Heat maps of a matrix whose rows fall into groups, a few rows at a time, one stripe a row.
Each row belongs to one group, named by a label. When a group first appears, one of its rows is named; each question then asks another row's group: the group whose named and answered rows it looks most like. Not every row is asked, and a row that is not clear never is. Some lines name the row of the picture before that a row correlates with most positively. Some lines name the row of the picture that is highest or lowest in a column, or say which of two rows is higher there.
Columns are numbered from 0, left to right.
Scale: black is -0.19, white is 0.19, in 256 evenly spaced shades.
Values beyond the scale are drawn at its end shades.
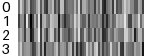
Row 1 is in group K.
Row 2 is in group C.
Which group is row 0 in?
C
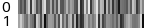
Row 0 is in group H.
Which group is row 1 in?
C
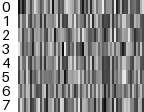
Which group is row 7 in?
C
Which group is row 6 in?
H
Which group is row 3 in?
C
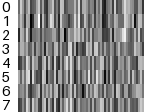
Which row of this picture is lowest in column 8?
3
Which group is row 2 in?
K
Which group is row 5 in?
H
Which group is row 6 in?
K
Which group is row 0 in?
C
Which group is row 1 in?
C
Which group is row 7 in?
H
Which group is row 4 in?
H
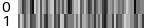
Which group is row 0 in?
C
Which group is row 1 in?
C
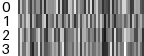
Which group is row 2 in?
C
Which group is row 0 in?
K
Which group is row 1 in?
H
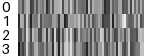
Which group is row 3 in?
H
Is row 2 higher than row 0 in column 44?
Yes
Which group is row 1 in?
K
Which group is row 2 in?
H
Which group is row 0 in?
H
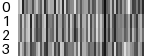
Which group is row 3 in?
C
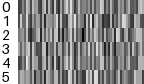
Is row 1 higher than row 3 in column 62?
No
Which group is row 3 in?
H
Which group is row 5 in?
K
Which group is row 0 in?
H
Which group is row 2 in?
K
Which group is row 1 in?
K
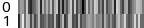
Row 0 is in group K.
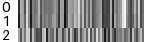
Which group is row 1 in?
K
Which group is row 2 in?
H
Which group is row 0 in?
K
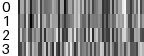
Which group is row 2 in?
K
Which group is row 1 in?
K
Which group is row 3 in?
H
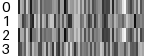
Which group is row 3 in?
H
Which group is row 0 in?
K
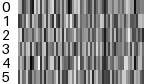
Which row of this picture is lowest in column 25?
0
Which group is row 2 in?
C
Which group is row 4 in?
C
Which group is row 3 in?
H
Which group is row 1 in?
H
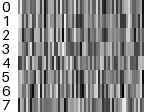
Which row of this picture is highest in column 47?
6
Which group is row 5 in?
C
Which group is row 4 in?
H
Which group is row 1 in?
C
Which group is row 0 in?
C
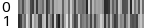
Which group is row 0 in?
H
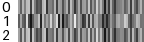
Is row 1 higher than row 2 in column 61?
No
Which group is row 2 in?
H
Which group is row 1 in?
K
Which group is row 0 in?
H
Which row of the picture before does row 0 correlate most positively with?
1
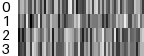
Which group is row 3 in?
H
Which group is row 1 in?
K
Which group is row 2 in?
H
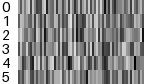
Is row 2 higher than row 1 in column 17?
Yes
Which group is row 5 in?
H
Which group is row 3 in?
K
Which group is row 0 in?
H
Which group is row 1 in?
K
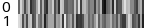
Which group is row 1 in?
C
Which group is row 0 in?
C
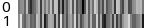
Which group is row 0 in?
K
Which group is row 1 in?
C
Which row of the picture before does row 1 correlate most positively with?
0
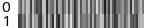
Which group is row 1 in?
H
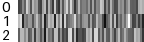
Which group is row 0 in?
H
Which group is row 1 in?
C
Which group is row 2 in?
K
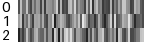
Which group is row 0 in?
K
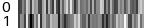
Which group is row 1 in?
K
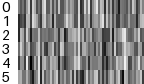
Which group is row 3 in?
C
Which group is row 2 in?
K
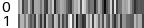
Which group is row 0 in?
C
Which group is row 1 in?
K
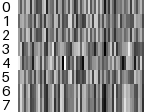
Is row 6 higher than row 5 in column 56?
Yes
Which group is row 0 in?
H
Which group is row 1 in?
K
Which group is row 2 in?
H
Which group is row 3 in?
C
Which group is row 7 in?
C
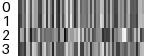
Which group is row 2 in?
K
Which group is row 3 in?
H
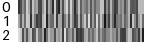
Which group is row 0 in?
H
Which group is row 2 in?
C
